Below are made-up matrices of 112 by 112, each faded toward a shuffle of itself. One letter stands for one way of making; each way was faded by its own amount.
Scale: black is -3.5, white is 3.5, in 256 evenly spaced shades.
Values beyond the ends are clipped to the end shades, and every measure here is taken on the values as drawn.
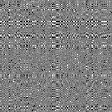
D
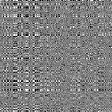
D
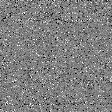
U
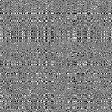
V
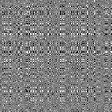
D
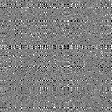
V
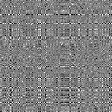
D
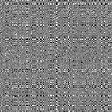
D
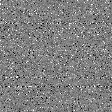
U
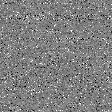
U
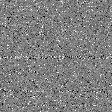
U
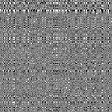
D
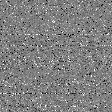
U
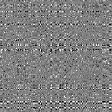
V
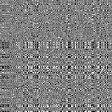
D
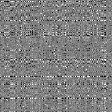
V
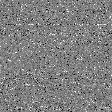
U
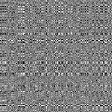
D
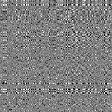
V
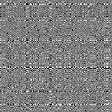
V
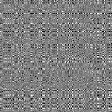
D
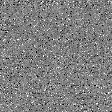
U
